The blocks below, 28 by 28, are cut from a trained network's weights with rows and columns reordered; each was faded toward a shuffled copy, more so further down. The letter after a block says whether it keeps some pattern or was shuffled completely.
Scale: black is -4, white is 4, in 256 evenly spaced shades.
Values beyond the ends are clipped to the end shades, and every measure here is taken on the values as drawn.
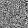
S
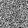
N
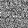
S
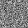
S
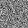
S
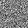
N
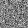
N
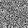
S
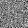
S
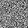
S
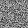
N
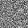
S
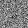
N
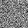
S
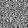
S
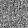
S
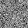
N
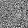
S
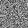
N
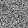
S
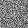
N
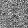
S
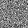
N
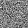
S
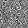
S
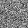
S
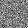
N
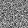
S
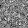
N
